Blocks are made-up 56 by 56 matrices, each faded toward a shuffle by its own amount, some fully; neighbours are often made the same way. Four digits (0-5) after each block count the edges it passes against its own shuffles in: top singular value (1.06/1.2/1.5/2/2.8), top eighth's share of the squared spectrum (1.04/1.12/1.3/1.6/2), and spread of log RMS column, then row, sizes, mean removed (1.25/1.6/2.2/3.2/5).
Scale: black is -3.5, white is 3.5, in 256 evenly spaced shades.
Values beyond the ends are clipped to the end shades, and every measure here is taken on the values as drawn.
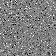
0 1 0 0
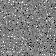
0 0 0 0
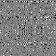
4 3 1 2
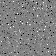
0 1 0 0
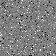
0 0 0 0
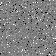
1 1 0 0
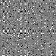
4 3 2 2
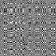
5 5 3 3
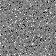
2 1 0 0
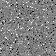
0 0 0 0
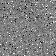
0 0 0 0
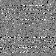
2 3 0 3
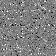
1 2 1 1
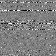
3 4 0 3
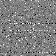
2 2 0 2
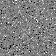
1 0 0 0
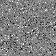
0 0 0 1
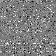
1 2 0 2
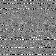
2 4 0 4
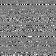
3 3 0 4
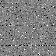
2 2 0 1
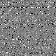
2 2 0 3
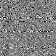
2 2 0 3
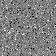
0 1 0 1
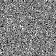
0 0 1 0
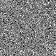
0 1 1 0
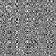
4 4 3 2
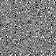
1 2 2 2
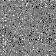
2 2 2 2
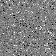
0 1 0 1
